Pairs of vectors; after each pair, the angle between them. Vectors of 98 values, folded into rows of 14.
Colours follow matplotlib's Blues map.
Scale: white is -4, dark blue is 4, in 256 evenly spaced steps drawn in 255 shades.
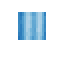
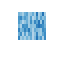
orthogonal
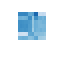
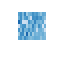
orthogonal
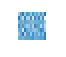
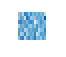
partly opposed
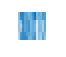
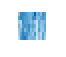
nearly parallel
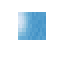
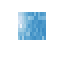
nearly parallel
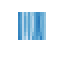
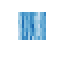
nearly opposite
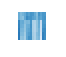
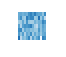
partly aligned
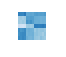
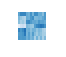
nearly parallel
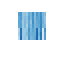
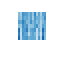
nearly opposite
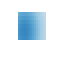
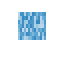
orthogonal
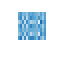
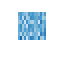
nearly parallel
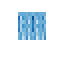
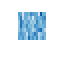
partly opposed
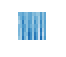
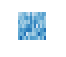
orthogonal
